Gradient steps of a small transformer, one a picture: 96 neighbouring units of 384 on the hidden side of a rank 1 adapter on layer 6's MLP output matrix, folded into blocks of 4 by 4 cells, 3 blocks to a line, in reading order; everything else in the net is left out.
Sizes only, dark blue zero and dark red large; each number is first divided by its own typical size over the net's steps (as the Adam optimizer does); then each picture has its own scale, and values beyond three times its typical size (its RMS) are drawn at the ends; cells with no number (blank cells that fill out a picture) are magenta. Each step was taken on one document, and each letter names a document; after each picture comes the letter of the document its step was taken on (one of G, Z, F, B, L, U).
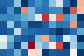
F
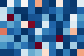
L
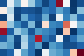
L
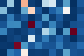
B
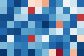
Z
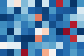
L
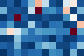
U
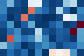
U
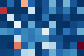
B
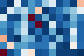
F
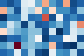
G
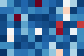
U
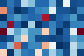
G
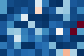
U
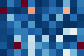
B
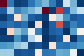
Z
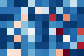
Z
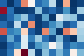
B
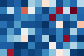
Z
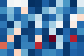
L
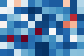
L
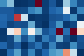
U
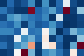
B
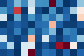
F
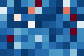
U
